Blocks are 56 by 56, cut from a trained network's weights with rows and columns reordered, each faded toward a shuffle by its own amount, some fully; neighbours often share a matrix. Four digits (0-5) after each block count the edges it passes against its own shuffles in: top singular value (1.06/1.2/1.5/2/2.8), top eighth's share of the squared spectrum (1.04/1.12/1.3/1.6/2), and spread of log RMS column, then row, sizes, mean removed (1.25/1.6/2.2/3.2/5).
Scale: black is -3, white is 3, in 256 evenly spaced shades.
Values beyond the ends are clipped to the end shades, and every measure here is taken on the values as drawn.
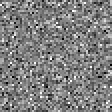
2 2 0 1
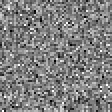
1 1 0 0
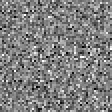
2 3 0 2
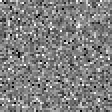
0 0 0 0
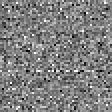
2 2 0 1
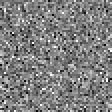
0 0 0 0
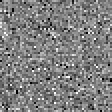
1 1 0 1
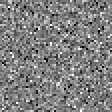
0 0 0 0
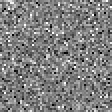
0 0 0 0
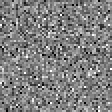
2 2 0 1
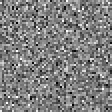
2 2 1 1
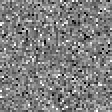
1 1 0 0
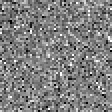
0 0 0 0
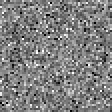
0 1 0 0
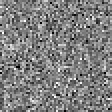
2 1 0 0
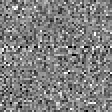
3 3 1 2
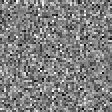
2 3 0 1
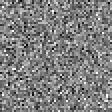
1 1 0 0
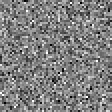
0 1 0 0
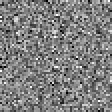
2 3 1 1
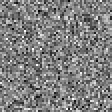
2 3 0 0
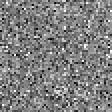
1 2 1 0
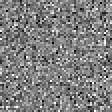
2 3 2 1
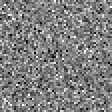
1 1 0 0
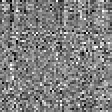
3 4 2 2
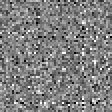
3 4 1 2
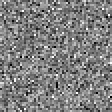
0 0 0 0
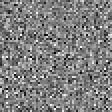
3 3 2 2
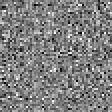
3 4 2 2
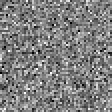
2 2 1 1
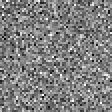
2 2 0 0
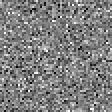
1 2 0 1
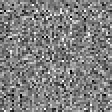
3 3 1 2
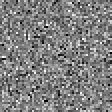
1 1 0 0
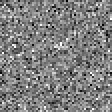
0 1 0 0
